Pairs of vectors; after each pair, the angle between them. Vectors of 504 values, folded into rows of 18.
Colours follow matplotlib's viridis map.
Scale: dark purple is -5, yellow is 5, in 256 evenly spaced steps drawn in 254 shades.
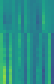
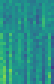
nearly parallel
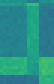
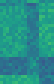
nearly opposite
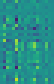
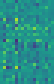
nearly opposite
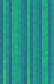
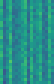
nearly opposite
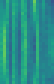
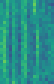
nearly parallel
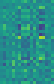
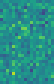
partly aligned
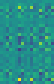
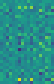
nearly parallel
